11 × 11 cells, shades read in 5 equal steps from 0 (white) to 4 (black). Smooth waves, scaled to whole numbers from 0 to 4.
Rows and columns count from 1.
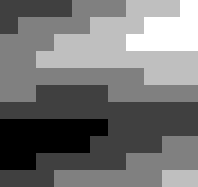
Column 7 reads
2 1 1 1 2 2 3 3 3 3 2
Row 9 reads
4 4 4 4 4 3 3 3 3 2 2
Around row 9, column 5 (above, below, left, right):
4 3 4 3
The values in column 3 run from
1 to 4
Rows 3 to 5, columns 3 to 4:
2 1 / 1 1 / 2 2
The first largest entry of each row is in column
1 1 1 1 1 3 1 1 1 1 1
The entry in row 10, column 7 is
3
